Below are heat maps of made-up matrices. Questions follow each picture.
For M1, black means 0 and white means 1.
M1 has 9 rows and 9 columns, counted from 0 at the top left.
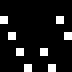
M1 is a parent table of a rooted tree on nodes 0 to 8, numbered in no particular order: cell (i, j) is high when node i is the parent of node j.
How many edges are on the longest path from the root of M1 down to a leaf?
4
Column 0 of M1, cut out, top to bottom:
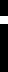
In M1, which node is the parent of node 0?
2
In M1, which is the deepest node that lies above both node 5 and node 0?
6
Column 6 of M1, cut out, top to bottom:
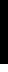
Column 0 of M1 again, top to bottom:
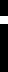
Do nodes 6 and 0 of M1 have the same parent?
no
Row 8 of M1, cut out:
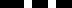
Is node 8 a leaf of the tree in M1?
no
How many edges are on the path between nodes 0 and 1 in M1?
5
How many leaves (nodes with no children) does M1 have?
5
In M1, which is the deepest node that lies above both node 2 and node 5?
6
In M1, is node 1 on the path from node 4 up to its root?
no
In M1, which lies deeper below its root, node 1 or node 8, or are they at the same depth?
the same depth
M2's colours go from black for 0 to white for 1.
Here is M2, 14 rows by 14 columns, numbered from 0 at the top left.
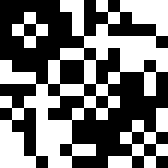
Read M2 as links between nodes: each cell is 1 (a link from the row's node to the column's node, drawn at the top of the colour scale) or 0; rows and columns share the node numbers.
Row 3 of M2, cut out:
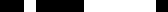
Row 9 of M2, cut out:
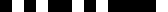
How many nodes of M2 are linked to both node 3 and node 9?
1
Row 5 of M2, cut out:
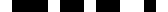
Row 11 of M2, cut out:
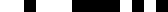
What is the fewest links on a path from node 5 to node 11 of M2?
1
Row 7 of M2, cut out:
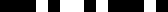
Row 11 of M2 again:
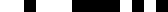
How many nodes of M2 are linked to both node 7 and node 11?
3
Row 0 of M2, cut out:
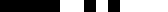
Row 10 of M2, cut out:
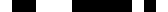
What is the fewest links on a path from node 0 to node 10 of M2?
1
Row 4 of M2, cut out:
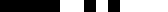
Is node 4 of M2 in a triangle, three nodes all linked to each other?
yes
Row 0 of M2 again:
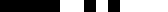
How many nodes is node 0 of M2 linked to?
7
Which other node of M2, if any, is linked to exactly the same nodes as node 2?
node 9
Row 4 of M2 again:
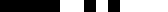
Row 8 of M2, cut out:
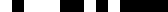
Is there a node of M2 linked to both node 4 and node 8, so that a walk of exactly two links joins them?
no
